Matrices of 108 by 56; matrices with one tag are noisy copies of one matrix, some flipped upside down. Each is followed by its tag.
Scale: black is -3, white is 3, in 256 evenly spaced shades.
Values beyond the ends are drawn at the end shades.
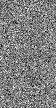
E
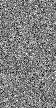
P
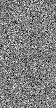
E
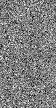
E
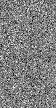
E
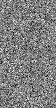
E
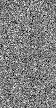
E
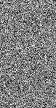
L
